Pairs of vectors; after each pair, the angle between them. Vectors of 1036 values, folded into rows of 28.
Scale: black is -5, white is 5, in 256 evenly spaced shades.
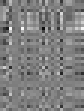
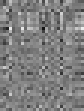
nearly parallel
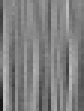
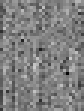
partly aligned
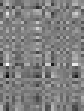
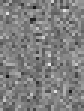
partly aligned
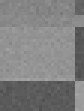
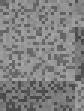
partly aligned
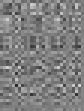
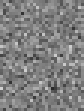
orthogonal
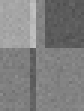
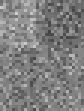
partly aligned
